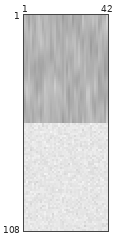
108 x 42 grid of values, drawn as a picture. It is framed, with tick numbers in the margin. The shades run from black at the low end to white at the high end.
The table splits into 2 rows of 1 panel. Panel 1,1: high, streaked downward, faint in contrast. Panel 2,1: very high, fine-grained, faint in contrast.
